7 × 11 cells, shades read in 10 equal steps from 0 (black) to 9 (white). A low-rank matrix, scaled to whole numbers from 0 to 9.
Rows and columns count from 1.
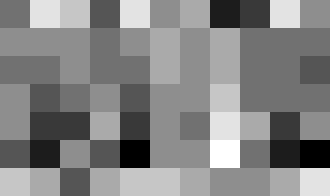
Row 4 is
5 3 4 5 3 5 5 7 4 4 4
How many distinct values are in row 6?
6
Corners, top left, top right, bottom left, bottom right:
4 5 7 8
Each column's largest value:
7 8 7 6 8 7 6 9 6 8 8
